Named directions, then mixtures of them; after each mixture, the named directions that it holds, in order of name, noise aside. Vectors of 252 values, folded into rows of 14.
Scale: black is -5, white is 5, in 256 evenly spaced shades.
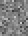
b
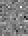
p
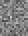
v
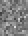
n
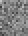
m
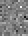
p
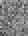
m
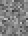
b, v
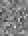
n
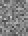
v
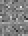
p, v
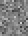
b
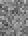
b, m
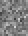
n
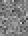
b, n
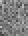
b, m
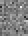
m, p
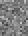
b, m
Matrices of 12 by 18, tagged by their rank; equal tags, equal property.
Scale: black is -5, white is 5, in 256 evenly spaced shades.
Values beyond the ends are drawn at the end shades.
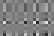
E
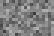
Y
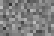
Y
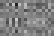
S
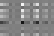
E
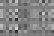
S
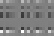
E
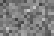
Y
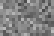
Y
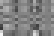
S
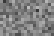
Y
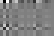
E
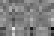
S
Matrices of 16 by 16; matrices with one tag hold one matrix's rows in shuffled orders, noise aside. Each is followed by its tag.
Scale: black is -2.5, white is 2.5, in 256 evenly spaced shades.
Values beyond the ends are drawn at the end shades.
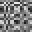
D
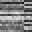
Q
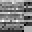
Q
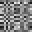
D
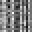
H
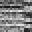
Q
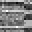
Q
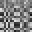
D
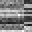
Q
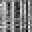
H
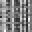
H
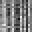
H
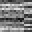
Q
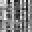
H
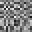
D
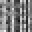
H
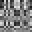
D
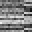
Q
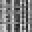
H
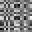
D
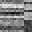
Q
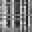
H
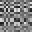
D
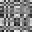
D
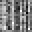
H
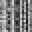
H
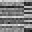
Q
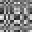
D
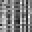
H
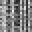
H
